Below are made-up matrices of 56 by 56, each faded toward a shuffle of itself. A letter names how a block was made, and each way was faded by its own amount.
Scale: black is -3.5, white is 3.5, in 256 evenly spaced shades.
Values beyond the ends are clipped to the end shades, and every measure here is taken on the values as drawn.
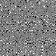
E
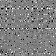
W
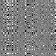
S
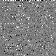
E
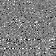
E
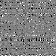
W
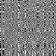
S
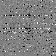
E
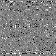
E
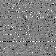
E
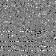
E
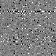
E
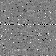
W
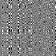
S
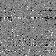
E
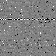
W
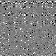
W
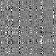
S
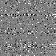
E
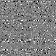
E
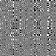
S
